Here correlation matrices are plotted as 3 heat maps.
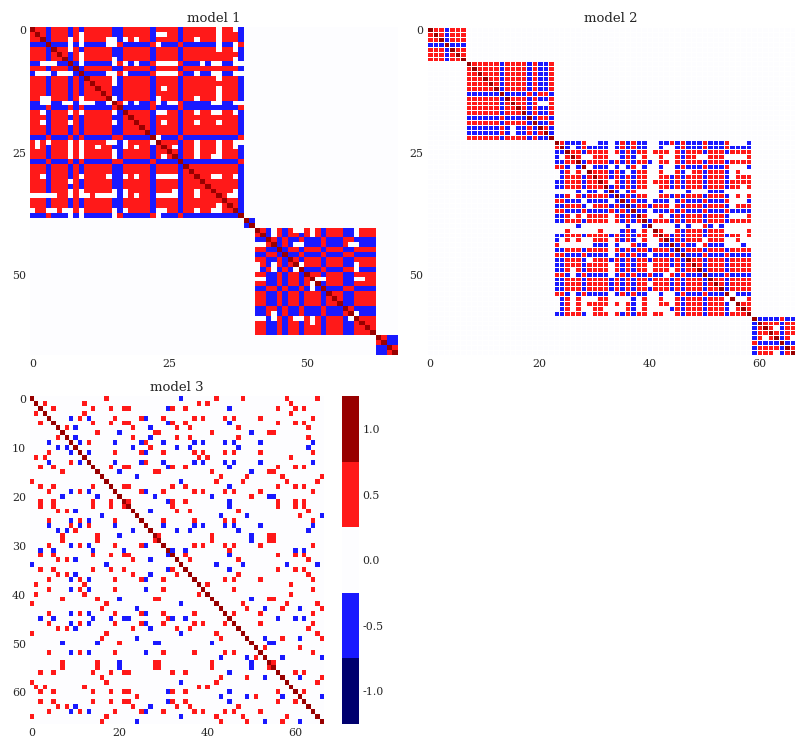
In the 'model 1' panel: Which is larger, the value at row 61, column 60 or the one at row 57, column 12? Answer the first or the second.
the first
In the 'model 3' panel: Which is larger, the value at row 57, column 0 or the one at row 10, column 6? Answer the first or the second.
the first
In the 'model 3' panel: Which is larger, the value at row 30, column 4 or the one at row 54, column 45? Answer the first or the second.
the first
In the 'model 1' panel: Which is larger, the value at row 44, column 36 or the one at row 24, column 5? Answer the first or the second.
the second
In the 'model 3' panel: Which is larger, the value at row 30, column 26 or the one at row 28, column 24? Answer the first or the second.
the second
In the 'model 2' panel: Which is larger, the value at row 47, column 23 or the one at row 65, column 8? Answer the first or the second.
the second
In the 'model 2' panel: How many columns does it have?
67
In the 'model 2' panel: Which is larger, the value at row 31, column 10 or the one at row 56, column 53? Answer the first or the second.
the second
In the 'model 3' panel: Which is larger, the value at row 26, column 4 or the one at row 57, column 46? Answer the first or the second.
the second
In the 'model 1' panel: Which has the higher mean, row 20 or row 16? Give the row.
20
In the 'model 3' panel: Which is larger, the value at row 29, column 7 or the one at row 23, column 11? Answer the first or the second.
the first
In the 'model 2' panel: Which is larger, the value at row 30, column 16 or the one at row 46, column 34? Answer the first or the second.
the first
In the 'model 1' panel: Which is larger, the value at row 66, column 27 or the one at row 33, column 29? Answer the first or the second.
the second
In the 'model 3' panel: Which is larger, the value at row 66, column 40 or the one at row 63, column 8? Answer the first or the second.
the second
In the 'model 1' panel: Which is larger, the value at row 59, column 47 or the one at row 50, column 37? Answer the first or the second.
the first
